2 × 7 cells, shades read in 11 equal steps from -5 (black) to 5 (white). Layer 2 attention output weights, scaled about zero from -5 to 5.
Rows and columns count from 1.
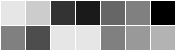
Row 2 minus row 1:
-4 -5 7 8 1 1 7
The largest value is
4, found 3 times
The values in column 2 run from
-2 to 3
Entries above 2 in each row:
2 2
